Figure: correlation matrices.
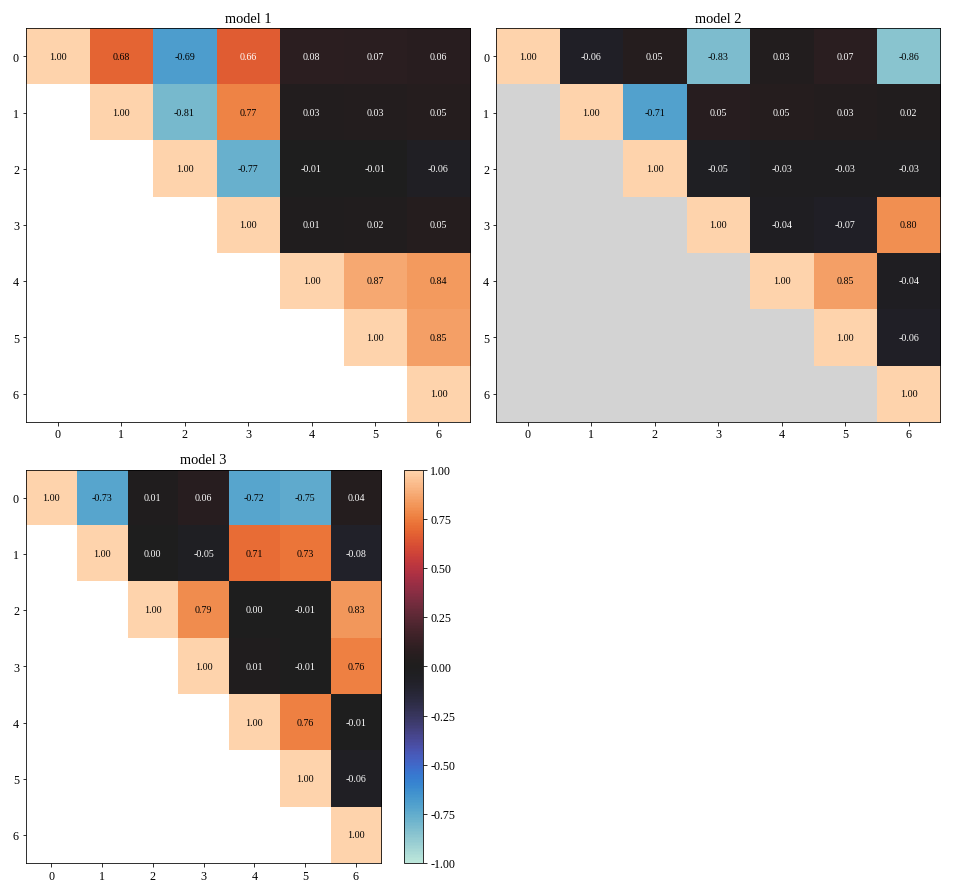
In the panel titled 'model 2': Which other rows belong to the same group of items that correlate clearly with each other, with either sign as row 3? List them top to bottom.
0, 6
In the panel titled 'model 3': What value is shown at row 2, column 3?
0.79
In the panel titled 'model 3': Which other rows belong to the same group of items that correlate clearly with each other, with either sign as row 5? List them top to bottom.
0, 1, 4
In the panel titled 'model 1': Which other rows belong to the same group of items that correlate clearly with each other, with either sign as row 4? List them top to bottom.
5, 6
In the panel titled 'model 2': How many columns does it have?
7
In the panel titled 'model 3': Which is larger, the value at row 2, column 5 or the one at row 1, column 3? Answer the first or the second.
the first
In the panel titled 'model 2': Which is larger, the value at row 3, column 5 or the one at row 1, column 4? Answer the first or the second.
the second
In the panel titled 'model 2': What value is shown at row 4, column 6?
-0.04
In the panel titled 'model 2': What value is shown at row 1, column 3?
0.05
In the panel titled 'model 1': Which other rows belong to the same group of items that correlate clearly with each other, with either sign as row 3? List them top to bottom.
0, 1, 2
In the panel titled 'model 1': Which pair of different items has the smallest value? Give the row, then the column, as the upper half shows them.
1, 2
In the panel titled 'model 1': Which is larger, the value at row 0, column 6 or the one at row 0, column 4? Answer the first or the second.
the second
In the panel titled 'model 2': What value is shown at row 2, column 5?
-0.03
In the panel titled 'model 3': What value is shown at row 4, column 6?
-0.01
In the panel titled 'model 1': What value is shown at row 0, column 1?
0.68
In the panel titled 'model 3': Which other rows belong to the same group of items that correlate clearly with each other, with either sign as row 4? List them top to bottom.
0, 1, 5
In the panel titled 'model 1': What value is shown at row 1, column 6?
0.05
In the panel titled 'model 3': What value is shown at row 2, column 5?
-0.01
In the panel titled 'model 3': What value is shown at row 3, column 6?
0.76
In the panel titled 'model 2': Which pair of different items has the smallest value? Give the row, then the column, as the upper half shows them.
0, 6
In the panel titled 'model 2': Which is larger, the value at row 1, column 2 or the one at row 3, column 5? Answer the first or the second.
the second
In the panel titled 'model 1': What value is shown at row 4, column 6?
0.84
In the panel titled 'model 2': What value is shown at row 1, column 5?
0.03
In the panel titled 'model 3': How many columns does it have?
7
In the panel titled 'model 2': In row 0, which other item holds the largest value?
5
